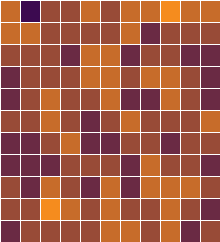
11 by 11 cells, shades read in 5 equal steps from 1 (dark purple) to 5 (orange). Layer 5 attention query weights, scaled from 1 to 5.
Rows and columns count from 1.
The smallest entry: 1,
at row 1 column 2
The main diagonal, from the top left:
4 4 3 3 3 3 3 4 4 3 3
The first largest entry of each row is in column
9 1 5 5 3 3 4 8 3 3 6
